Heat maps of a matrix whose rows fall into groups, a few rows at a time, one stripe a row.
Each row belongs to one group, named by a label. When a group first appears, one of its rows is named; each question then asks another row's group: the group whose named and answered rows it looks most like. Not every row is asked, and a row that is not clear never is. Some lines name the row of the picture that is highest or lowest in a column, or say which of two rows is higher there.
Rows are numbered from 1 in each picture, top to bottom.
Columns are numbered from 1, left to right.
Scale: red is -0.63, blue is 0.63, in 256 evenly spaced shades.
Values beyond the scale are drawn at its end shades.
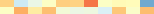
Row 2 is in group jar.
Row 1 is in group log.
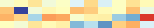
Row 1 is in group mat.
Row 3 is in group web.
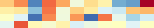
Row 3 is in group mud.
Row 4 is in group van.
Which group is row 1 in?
web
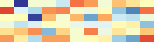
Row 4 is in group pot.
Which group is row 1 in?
log
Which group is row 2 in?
web
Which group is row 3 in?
mud
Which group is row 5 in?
mat
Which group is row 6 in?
web
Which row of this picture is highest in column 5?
1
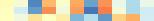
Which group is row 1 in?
mud
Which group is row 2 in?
mud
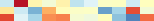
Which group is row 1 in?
van
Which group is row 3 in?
web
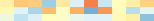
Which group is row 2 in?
mud
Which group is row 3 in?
pot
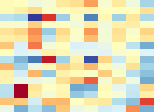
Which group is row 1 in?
log
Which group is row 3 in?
mud
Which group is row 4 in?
mat
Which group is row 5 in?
mat
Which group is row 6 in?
mat
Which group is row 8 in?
pot
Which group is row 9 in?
mud
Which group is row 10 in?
log
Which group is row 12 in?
log
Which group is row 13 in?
van
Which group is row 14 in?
van
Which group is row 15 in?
web
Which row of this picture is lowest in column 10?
16
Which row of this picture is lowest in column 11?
15
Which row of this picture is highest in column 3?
3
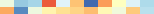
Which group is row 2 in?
log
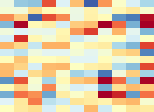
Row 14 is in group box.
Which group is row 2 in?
mat
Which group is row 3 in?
web
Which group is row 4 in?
box
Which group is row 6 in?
van
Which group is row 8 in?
pot
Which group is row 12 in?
box
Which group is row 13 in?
jar
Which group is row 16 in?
mat
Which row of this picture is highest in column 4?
14
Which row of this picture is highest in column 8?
11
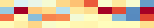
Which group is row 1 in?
log
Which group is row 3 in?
web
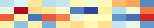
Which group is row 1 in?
pot
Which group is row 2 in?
van
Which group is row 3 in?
web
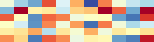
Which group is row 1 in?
mud
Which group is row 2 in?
box
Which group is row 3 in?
web
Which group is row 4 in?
mud
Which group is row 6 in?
web
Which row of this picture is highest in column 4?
5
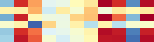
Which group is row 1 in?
box
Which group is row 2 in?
mat
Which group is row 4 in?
mud
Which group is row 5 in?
box
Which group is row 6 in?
box
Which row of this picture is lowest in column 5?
2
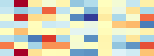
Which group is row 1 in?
van
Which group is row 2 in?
mud
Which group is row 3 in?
van
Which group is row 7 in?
web
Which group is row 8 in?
van
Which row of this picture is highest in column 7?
3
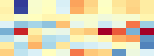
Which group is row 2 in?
log
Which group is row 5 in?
box
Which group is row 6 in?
pot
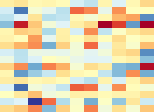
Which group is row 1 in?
van
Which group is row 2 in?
log
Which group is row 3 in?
pot
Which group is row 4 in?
box
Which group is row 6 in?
mat
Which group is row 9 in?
pot
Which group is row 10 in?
web
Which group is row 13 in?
log
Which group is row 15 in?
mud
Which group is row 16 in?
mat
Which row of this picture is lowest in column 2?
4
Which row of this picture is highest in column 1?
4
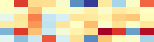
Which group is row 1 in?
van
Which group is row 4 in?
mat
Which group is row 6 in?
mud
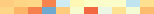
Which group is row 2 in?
mat
